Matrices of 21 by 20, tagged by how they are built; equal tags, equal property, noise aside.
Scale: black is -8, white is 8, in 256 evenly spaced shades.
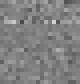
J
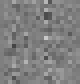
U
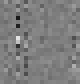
U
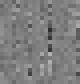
U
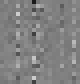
U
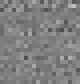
J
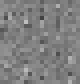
U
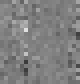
U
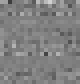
J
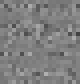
J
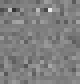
J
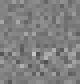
J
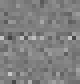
J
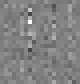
U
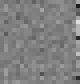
U
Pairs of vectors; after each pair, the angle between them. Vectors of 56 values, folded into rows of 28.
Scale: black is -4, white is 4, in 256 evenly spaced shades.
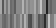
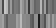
partly aligned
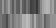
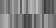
nearly opposite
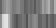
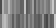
partly aligned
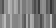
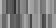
partly opposed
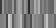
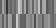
partly aligned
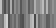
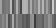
partly aligned
